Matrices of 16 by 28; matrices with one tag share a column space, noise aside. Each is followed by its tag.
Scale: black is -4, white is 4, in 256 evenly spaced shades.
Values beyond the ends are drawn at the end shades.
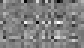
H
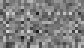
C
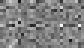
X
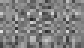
C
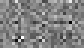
H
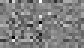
H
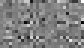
H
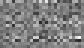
H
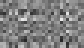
C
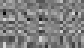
C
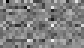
X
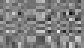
C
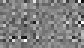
H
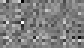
H
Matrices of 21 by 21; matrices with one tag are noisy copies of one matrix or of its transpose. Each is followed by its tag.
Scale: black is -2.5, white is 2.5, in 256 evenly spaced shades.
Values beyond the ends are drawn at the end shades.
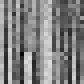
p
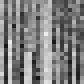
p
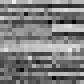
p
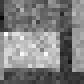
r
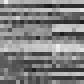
p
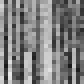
p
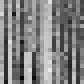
p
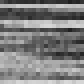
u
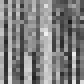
p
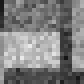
r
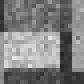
r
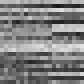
p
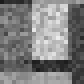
r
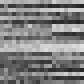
p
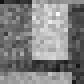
r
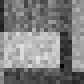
r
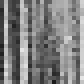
u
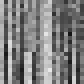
p
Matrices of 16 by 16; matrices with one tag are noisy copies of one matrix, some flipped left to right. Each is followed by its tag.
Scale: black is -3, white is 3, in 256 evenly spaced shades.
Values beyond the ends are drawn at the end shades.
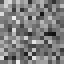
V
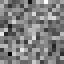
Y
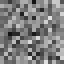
V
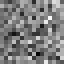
V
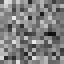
V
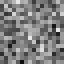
Y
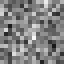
Y
